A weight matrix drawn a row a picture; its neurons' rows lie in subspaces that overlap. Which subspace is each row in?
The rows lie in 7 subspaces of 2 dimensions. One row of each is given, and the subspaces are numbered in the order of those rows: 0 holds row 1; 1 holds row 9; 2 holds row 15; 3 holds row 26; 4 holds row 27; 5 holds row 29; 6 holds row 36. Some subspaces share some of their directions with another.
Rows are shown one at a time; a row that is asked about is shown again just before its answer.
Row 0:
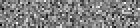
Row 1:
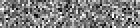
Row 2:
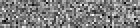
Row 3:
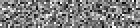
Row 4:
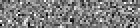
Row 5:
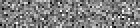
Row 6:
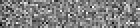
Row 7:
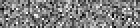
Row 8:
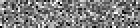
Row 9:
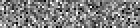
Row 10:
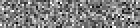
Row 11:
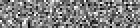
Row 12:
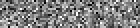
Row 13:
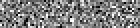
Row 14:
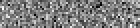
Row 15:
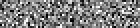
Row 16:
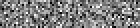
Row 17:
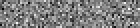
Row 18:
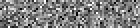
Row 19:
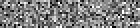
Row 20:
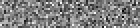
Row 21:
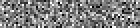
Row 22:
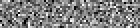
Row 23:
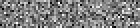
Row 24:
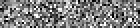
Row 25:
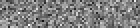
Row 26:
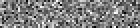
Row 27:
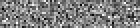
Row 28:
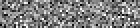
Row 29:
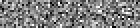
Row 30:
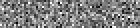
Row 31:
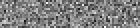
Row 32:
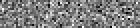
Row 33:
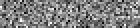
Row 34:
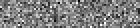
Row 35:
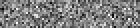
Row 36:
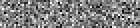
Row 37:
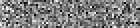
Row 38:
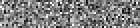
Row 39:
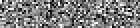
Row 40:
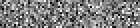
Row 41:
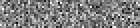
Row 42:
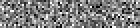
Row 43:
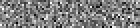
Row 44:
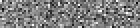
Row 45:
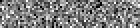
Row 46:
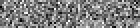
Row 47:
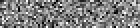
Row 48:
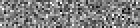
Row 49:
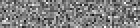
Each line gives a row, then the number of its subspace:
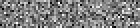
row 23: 0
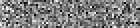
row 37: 5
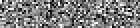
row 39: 5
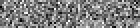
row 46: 6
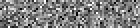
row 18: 1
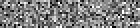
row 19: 0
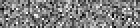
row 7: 0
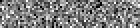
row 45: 3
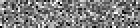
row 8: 3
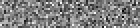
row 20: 4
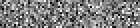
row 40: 1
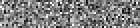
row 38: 4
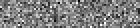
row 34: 0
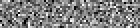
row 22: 2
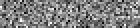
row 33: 6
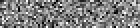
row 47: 3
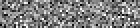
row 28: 6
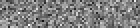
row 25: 1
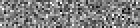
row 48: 4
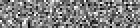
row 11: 2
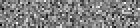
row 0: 2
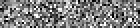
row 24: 0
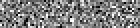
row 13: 2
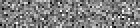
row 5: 6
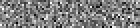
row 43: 3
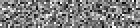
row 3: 1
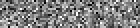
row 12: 1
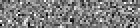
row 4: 2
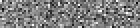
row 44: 5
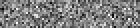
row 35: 0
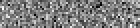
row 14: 3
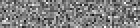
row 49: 4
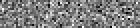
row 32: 5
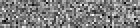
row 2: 4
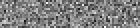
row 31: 4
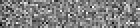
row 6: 5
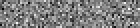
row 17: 2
